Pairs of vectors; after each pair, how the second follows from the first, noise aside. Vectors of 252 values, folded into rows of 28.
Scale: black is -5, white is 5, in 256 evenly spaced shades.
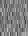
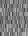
copied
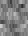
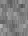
shrunk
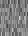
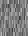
sign-scrambled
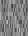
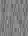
shrunk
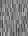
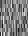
scaled up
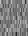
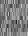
shuffled
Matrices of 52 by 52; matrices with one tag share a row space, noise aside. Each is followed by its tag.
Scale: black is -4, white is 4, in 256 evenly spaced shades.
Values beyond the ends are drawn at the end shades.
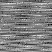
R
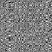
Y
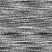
R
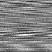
R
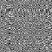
Y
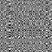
Y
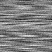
R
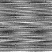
R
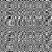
Y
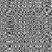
Y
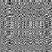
Y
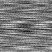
R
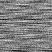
R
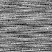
R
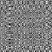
Y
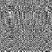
Y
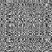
Y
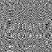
Y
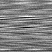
R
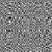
Y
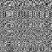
Y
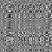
Y
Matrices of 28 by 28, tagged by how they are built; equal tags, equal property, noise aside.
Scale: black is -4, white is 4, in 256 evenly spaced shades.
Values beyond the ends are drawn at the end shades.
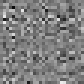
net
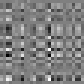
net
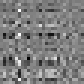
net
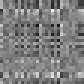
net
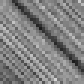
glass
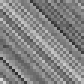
glass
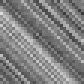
glass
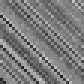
glass
